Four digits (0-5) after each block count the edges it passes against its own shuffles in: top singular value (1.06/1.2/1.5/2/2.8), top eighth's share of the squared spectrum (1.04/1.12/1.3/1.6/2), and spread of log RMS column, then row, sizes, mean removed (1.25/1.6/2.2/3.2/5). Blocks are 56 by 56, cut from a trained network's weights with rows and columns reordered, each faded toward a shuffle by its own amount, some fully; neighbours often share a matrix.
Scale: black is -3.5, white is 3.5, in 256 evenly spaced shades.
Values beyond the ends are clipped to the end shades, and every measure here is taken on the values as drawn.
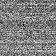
3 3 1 1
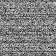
3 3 0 0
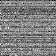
4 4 2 2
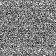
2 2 0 0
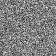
0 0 0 0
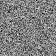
0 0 0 0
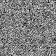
0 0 0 0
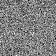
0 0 0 0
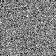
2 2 0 0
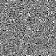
3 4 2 2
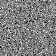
0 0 0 1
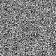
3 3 1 0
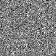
2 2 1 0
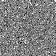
1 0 0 0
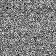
0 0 0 0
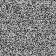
1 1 0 0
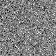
0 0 0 0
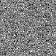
3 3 1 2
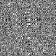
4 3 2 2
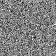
0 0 0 0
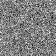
2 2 0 0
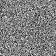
2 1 0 0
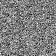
1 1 0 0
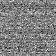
3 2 0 0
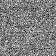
1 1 0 0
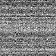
4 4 1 2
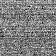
3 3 0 1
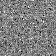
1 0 0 0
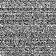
3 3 1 1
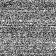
3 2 0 1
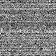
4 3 1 1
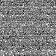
3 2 1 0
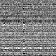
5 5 2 3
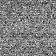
2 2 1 0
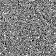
0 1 0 0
